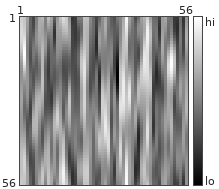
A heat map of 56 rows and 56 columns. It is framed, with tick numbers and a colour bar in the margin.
Histogram: bell-shaped. Stripes: upright, repeating 8 times. Grain: streaks running down. Slope: none.
